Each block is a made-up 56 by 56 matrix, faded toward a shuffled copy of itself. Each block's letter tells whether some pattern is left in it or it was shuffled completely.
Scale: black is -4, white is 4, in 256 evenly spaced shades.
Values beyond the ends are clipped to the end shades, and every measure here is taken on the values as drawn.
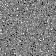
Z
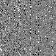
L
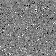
Z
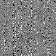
L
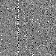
L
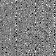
L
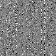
L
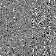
L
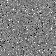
Z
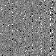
L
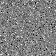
Z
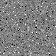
Z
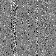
L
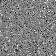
Z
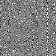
L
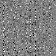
L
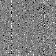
L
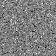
Z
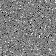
Z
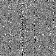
L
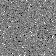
Z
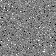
Z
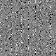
L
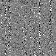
L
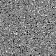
Z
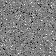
Z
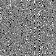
L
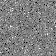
Z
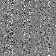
L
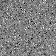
Z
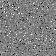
Z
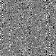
L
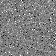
Z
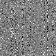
L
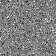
Z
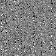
L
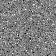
Z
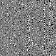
L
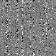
L
